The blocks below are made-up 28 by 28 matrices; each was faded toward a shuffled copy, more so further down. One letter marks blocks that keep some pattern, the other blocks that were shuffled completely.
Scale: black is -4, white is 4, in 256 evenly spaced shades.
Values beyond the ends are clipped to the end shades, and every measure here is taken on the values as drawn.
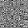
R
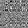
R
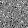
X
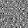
R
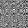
R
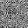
R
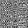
R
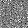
X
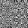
R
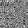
R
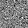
X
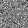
X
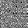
R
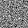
X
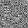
R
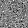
X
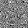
R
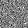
X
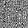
R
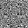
R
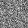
X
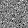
X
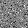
X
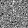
X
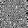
R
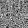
R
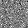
X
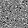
X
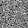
X
